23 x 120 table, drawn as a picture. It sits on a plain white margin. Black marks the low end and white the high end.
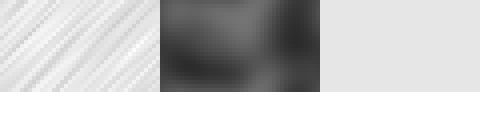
It is made of 1 by 3 panels. Panel 1,1: very high, slanting up to the right, faint in contrast. Panel 1,2: low, smooth. Panel 1,3: very high, flat.
